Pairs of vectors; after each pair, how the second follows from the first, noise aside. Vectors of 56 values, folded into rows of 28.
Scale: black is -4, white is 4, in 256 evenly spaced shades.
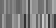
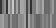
reversed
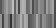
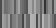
reversed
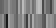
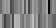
reversed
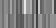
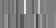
partly zeroed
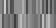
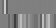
partly zeroed
